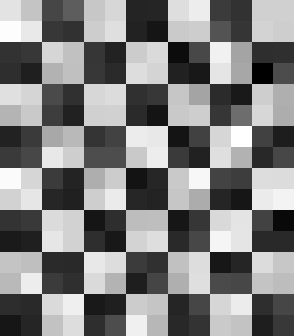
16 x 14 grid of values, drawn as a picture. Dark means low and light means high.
On average the colour sits 50% of the way up the scale. The histogram has two humps. The field is checkered. There is no overall slope.
